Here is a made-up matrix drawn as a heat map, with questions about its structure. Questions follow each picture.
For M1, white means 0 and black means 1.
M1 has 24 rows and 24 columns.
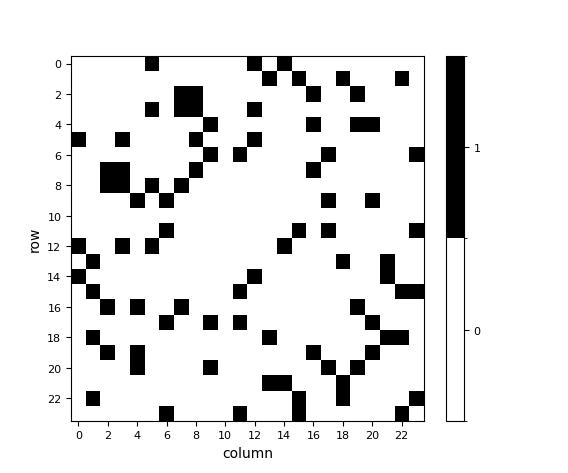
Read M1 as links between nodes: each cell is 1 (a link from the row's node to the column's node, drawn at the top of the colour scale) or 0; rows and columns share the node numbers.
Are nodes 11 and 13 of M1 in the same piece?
yes
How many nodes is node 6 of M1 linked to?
4
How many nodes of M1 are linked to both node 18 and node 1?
2
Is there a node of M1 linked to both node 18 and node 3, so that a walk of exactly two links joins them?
no
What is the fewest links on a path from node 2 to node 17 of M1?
3
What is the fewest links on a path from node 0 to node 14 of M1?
1
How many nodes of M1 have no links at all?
1
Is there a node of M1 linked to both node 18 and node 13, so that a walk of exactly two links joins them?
yes
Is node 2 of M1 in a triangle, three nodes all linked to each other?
yes
